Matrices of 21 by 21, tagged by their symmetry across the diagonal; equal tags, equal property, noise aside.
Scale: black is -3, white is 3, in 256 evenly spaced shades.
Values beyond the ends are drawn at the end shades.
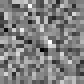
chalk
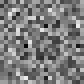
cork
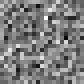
cork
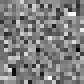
chalk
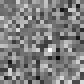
cork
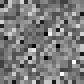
cork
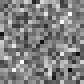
cork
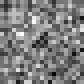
cork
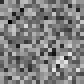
cork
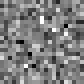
chalk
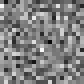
chalk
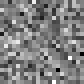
chalk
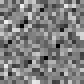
cork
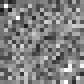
cork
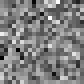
chalk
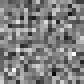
chalk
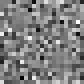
chalk
